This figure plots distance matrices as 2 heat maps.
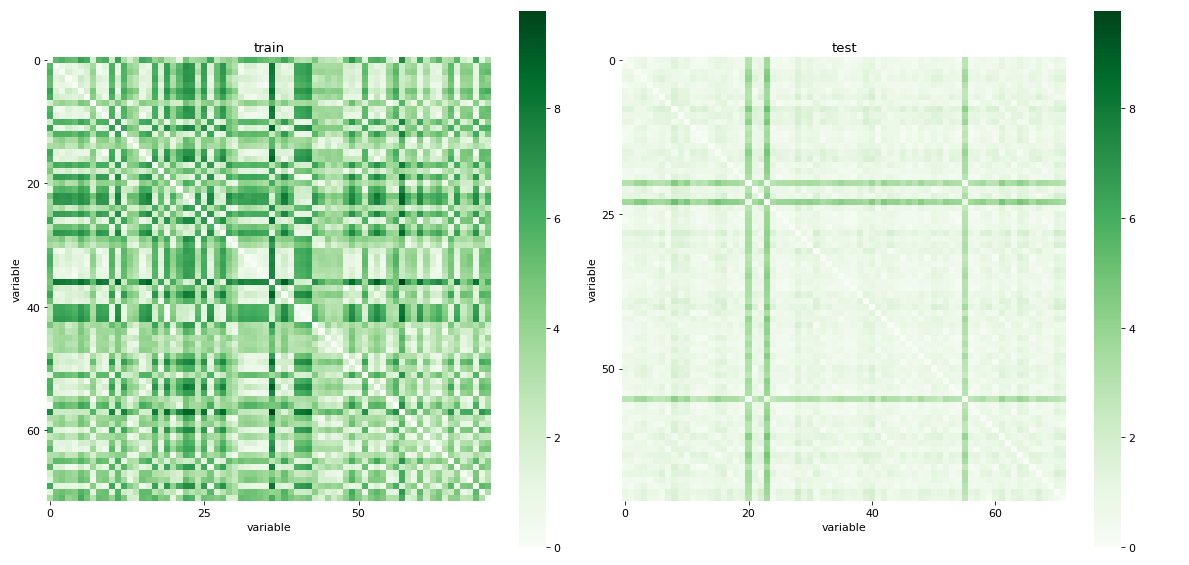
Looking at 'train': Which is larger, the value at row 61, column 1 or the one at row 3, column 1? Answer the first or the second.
the first
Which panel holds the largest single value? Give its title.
train
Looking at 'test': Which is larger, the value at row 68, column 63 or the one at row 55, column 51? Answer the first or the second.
the second
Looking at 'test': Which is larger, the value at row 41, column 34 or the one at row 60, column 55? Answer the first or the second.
the second
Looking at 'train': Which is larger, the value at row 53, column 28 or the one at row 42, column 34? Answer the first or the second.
the first
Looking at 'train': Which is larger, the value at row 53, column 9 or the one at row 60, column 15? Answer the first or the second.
the first
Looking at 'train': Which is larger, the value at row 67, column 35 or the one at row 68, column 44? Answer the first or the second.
the first
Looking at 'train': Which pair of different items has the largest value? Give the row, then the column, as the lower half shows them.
57, 36
